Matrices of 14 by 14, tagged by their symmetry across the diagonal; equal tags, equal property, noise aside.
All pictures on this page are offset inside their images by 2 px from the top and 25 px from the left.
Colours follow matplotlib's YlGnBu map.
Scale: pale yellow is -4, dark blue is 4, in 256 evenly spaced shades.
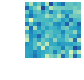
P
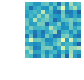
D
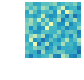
D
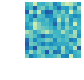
P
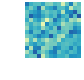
D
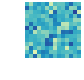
P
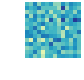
P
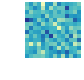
P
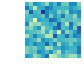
P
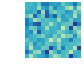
D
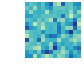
D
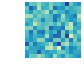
D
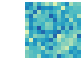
D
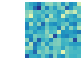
P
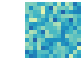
D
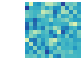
P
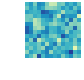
P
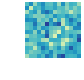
D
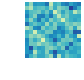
D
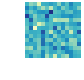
P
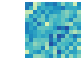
D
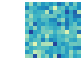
P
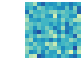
P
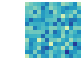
D
